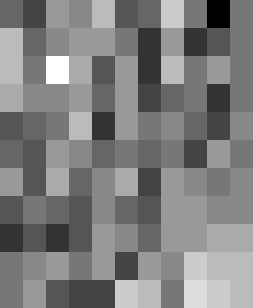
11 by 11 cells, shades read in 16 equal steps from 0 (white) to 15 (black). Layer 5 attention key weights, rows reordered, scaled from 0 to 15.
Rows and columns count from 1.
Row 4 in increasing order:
5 6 6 7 7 8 8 9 9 11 12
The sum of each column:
85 95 76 83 87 79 101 70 80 87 74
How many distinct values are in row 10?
6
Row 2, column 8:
6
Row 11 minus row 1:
-1 -5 4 4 7 -7 -5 5 -6 -12 -4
